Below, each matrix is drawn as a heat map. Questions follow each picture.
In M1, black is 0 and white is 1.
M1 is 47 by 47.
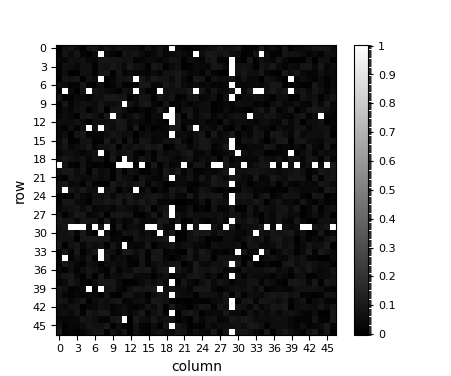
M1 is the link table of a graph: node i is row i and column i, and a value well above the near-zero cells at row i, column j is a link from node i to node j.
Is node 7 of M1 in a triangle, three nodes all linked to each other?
yes
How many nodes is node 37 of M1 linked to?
1
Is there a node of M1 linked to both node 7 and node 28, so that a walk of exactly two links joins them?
no
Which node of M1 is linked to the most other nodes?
node 29
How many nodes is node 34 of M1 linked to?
3
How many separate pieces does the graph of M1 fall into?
3
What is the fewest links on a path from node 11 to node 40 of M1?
2
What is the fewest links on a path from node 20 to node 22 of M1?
2
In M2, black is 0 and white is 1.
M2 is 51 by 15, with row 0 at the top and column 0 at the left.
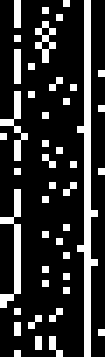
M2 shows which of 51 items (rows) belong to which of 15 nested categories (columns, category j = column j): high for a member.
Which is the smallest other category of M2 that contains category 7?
12
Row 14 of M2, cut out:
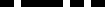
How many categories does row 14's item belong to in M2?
3
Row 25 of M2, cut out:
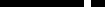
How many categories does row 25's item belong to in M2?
1
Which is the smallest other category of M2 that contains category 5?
7
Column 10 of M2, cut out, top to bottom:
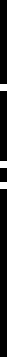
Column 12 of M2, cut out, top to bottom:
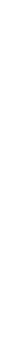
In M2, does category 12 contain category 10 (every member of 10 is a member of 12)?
yes
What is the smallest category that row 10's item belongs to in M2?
14
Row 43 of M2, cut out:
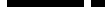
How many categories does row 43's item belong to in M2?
2
